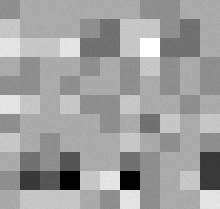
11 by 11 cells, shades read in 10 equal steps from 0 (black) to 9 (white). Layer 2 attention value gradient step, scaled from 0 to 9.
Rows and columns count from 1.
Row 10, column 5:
7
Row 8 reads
7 6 5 6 6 6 7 6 5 6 5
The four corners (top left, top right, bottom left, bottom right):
5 6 6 8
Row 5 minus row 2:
-2 -1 0 -1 1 2 -2 -1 0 2 -1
